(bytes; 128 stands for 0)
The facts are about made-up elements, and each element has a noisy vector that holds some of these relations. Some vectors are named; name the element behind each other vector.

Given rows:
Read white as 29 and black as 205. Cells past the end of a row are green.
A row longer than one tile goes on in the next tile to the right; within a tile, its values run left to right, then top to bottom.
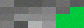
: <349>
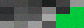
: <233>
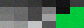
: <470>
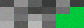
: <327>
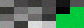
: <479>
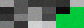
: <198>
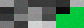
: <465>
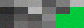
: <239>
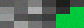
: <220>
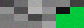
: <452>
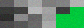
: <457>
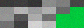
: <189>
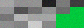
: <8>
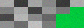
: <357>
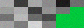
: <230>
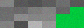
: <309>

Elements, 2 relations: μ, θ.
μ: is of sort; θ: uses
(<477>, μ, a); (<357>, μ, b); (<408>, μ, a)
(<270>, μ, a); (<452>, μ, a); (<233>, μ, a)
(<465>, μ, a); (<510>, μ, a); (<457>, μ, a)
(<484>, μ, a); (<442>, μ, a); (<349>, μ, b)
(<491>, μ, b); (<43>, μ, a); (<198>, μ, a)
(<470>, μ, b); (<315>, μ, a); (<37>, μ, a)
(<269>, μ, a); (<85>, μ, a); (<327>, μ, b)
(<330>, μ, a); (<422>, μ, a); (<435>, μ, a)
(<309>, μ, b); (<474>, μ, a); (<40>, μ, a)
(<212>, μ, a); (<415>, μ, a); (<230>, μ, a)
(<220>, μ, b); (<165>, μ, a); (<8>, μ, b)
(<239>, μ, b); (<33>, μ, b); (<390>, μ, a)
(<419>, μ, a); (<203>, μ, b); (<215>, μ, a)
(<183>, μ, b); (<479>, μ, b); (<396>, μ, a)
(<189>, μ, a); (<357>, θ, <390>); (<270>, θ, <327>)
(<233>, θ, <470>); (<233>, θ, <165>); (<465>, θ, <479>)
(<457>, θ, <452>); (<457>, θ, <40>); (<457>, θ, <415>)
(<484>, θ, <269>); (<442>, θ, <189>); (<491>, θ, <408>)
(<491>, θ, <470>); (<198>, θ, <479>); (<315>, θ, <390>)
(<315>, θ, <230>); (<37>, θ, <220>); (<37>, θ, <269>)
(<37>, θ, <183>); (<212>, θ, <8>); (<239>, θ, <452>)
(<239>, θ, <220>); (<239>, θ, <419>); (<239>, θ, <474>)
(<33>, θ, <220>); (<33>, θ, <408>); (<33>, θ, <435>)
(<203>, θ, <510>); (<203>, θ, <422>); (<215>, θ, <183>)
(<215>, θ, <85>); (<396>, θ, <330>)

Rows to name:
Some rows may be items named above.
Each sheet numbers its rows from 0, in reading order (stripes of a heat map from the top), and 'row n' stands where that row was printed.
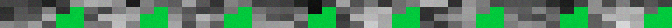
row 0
<233>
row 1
<212>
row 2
<270>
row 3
<408>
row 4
<396>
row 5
<203>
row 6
<435>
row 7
<330>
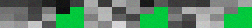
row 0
<470>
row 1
<390>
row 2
<442>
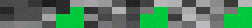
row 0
<491>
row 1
<37>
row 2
<315>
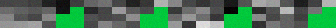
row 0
<408>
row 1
<33>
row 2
<479>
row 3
<37>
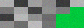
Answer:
<315>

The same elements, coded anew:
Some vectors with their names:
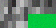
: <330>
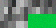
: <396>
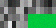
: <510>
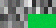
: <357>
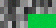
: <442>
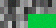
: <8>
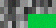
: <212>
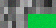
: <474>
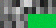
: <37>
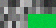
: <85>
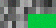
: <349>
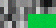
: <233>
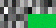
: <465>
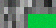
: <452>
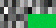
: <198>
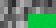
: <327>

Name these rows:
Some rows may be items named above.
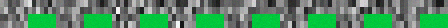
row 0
<390>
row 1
<220>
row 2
<479>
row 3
<203>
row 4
<239>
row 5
<189>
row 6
<37>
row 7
<408>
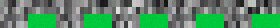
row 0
<327>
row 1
<408>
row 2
<215>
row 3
<270>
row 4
<484>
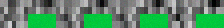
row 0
<165>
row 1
<33>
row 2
<33>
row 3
<491>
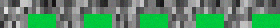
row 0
<215>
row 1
<435>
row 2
<457>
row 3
<230>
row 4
<330>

